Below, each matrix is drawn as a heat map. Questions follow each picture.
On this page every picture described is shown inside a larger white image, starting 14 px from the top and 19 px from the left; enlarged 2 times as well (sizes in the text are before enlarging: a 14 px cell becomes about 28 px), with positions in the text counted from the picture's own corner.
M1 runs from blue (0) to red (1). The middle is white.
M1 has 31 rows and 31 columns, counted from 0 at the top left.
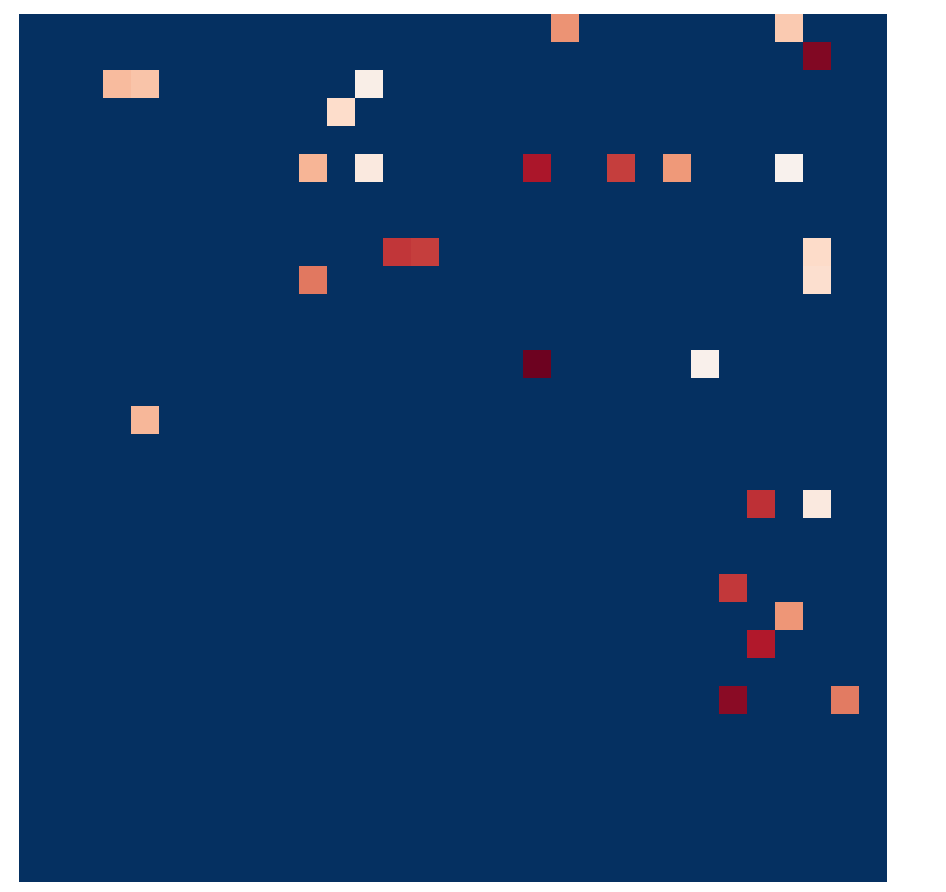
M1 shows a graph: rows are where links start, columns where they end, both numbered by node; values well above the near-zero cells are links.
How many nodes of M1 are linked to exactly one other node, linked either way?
8
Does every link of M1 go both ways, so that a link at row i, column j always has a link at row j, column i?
no
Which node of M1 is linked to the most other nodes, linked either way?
node 5
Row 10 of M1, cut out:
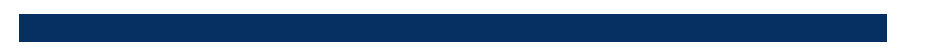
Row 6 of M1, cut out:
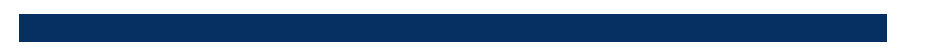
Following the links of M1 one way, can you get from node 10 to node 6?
no
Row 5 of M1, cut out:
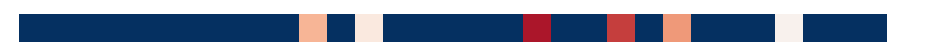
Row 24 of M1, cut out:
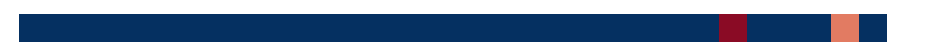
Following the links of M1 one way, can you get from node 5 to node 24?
yes
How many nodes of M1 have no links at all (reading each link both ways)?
5
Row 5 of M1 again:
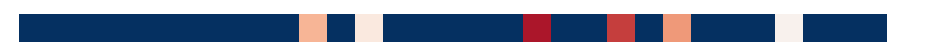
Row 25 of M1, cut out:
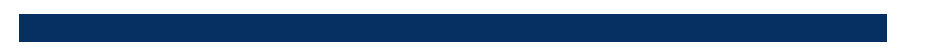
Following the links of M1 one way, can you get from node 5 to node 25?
yes
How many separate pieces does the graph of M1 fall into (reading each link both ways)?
6
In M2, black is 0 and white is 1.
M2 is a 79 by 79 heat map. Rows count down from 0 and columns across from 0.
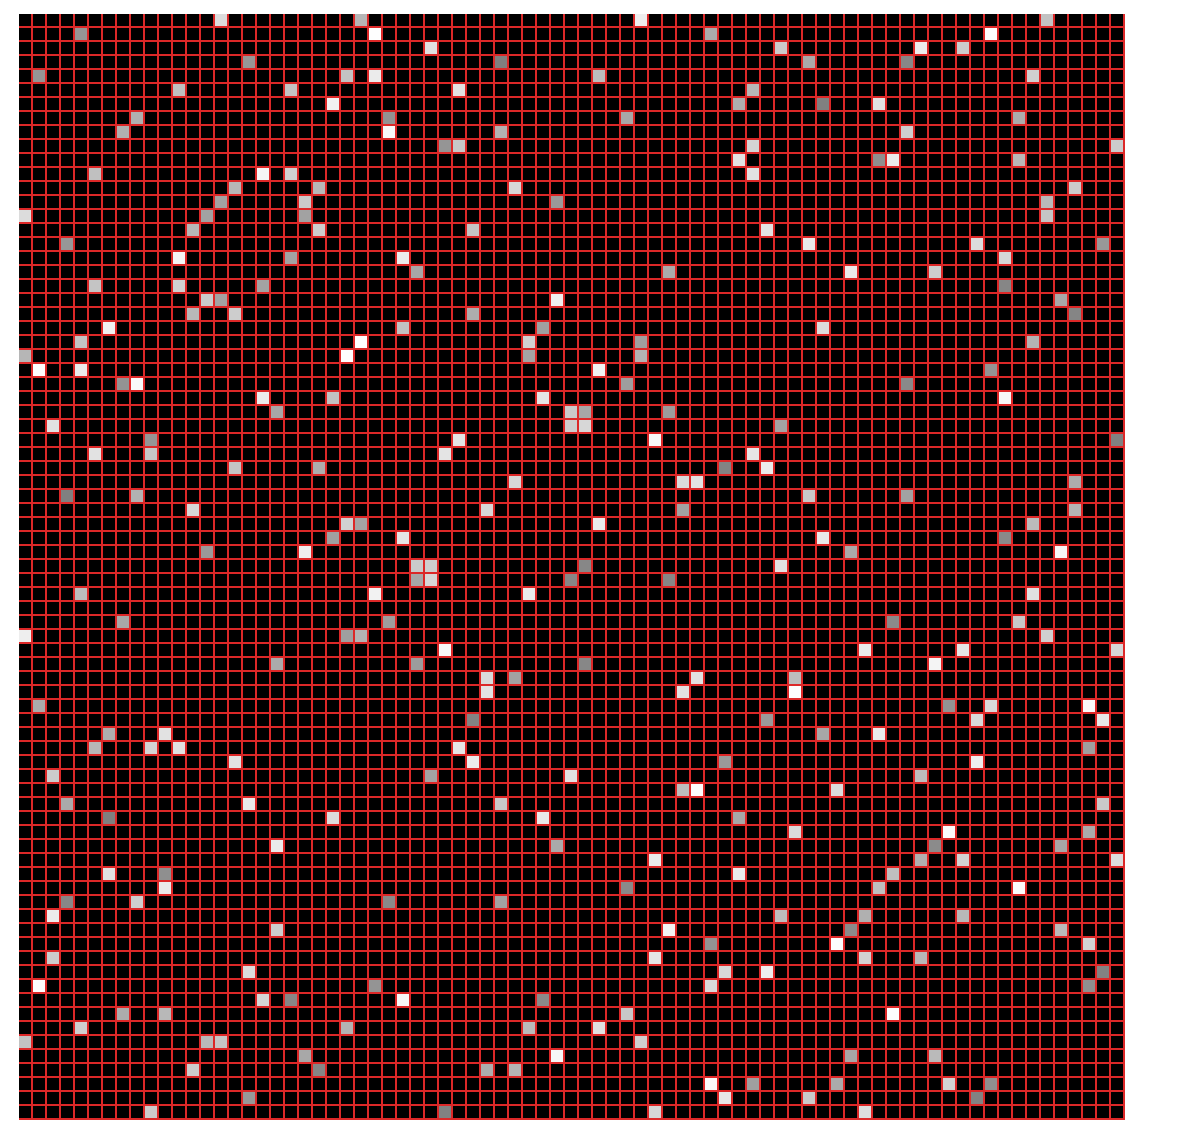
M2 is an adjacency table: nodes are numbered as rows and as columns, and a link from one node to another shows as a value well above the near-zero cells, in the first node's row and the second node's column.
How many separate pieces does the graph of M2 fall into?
2
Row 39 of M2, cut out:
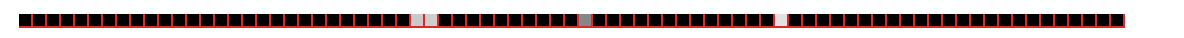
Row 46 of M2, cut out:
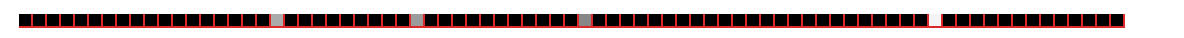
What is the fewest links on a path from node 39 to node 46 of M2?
2
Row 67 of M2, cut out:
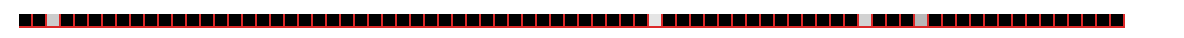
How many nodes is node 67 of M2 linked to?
4
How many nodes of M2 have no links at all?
1
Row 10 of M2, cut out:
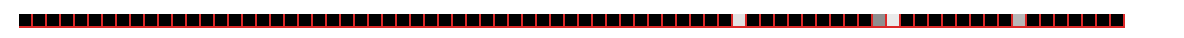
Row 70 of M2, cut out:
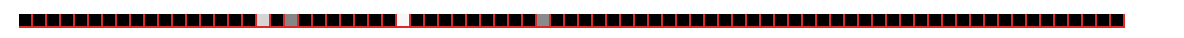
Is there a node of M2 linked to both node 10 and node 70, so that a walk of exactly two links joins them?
no
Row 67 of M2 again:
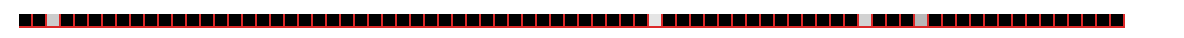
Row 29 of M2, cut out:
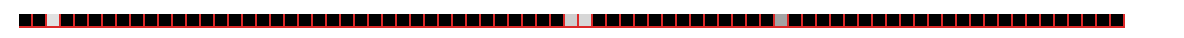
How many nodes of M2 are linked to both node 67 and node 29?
1
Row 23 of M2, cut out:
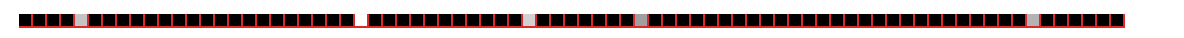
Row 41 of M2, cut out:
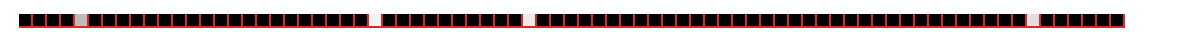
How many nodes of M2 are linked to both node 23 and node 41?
3
